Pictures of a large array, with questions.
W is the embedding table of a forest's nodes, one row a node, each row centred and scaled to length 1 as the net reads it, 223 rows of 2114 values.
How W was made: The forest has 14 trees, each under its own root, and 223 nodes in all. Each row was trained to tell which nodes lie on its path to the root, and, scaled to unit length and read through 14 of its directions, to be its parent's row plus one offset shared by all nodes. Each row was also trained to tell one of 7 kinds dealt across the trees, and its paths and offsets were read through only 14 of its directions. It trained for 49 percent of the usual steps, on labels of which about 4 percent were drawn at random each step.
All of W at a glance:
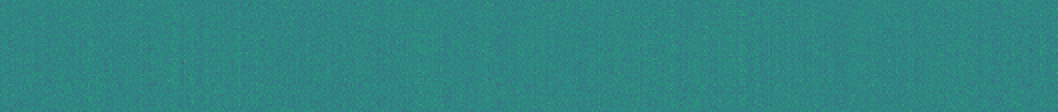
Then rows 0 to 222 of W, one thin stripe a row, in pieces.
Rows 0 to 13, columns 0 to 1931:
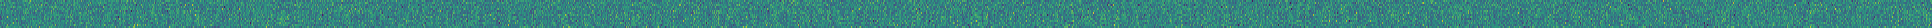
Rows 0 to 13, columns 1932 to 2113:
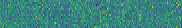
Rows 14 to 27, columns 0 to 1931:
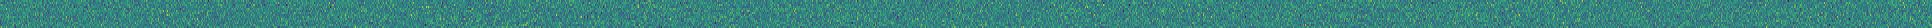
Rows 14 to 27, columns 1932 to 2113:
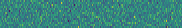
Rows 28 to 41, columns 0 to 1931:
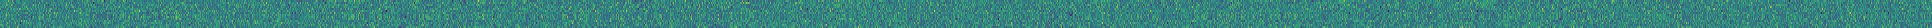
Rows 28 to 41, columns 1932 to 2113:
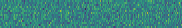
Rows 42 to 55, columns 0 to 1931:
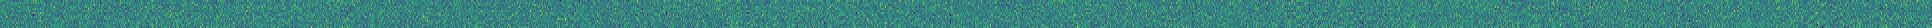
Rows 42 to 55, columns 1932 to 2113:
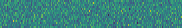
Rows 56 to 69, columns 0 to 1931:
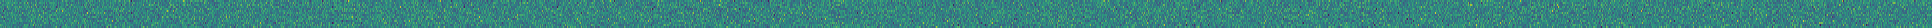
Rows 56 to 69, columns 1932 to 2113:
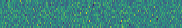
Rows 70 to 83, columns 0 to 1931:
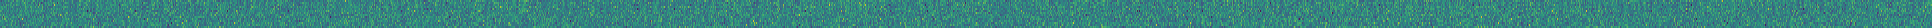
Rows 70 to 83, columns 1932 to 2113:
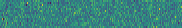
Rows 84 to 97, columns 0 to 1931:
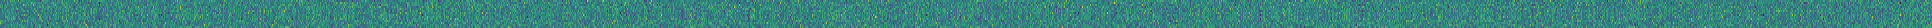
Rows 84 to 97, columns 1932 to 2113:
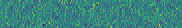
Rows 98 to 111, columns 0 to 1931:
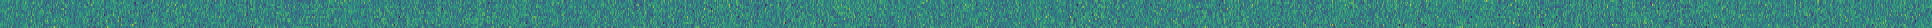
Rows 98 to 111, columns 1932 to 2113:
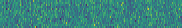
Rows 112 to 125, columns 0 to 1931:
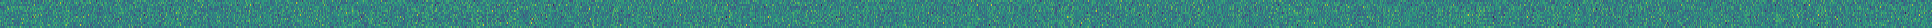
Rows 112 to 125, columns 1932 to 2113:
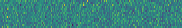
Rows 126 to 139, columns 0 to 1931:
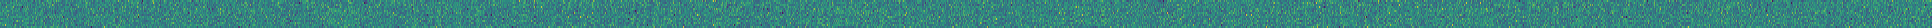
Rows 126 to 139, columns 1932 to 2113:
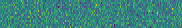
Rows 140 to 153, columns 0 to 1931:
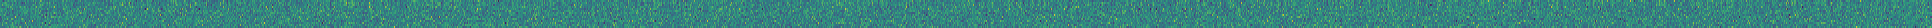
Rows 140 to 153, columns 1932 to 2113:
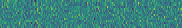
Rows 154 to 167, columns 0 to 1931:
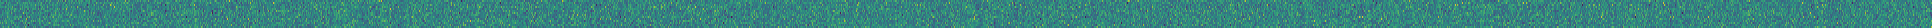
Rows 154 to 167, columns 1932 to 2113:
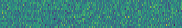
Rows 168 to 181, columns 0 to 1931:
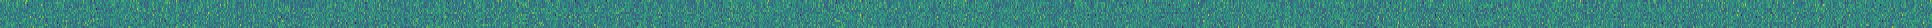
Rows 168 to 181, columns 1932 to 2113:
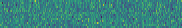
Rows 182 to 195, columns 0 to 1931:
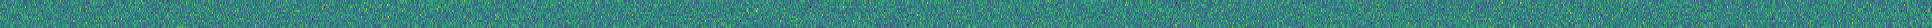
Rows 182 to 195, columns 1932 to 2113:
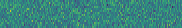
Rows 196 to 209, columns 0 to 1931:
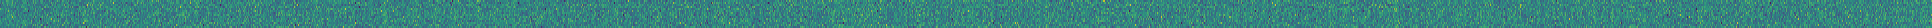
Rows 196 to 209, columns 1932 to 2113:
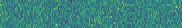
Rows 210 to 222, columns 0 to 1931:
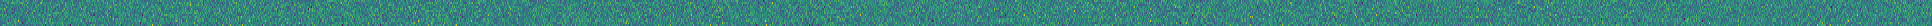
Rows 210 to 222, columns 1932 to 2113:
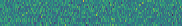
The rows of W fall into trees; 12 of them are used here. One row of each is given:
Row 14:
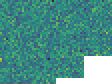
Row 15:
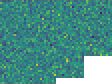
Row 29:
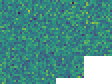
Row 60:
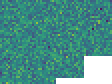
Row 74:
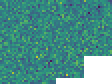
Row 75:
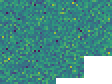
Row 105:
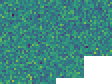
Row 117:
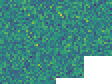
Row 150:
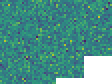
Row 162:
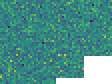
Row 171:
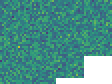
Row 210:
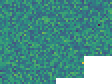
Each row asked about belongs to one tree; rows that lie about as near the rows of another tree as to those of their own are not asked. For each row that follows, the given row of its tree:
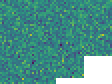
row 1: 150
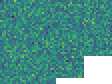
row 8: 171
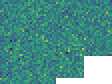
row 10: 60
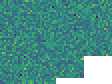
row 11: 105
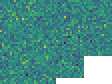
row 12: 150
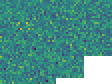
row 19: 150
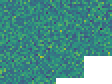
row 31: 75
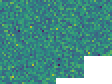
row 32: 29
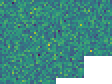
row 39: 15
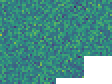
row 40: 14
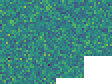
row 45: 162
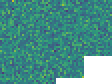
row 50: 14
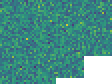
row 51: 60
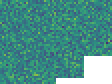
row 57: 29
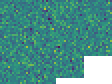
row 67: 15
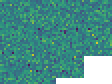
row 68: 75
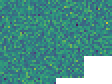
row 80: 117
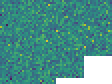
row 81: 60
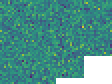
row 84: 150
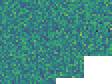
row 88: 171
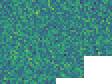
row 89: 117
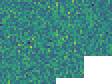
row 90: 15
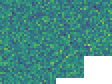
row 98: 210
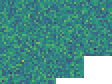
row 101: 29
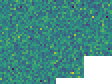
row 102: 210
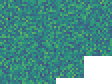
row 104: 105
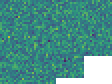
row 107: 15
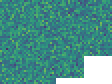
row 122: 14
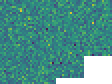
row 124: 74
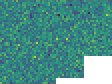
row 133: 74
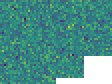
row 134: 150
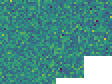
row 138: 210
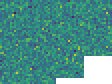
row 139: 60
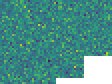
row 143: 29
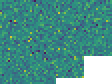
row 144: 75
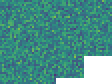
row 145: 14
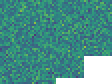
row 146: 74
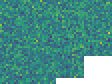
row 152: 60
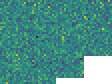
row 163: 15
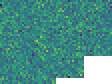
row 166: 60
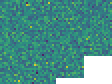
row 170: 210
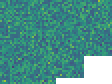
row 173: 150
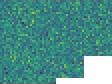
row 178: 117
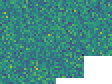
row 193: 29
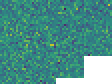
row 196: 117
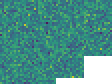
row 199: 171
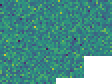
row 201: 117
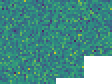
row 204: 210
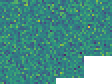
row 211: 171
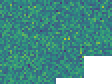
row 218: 210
